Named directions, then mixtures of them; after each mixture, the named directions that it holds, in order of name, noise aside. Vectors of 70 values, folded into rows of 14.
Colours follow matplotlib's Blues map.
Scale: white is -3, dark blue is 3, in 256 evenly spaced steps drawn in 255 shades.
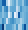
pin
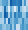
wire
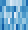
pin, wire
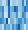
pin, wire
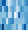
pin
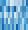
pin, wire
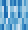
pin, wire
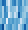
pin, wire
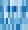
wire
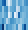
pin
